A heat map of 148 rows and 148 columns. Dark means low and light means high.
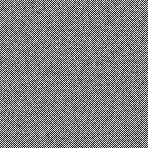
Odd rows or columns: none. Average level on the scale: 50%. Seam: none. Histogram: two levels. Grain: checkered.
